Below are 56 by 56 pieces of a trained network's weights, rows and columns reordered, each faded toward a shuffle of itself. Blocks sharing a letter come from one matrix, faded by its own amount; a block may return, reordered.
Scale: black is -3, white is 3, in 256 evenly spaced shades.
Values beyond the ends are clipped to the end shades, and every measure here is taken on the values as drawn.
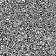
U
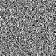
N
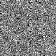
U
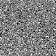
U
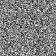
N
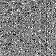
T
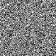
U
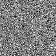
N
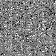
T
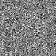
U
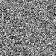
N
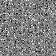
T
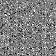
T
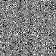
T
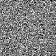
N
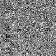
U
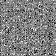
T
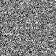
N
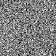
N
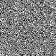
U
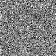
U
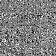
T
